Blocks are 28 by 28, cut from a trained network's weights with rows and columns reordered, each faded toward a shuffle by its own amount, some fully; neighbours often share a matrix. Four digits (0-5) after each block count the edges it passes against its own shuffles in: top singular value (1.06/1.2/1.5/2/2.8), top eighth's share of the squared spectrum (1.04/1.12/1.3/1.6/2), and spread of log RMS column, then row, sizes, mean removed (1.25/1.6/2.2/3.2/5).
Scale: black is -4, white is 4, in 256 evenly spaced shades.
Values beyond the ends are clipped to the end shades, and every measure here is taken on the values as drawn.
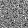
0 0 0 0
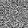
3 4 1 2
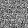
1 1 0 0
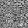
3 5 1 2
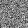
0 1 0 0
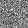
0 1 0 0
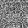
3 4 2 0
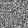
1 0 0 0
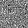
0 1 0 0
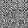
3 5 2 2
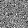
0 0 0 0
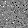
1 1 0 0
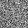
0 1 0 0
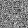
2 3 0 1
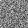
0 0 0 0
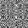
3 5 2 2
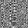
3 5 2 0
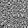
2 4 1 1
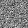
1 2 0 0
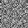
3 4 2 0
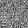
2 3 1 0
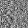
3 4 2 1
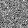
1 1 0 0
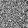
0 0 0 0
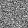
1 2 0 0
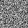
0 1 0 0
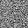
2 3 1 0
